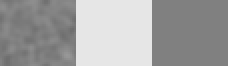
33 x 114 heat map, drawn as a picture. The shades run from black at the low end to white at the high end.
The table splits into one row of 3 panels. Panel 1,1: middling, blotchy, faint in contrast. Panel 1,2: very high, flat. Panel 1,3: middling, flat.
